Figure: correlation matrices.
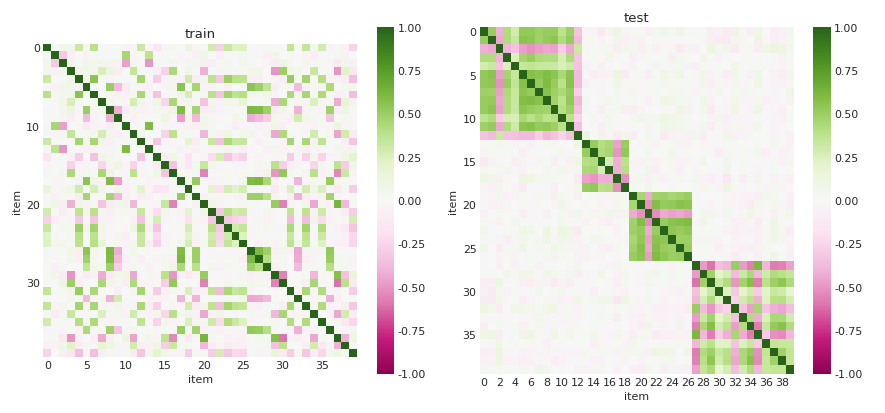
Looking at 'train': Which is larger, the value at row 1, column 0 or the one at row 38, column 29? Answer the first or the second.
the first
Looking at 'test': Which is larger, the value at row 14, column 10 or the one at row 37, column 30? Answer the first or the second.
the second
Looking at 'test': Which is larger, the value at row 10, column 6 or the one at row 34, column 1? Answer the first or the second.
the first
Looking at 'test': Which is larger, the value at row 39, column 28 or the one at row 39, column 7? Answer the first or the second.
the first
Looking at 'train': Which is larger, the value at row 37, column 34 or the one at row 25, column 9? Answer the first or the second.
the second
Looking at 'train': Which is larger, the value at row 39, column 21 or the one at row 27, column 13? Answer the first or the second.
the second
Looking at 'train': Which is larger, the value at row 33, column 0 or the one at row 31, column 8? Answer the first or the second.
the first
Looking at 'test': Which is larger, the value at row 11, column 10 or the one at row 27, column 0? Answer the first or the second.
the first
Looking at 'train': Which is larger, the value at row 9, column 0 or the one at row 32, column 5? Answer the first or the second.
the first
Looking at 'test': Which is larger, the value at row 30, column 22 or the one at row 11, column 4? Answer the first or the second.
the second
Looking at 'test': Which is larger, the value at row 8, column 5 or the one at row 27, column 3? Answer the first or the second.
the first
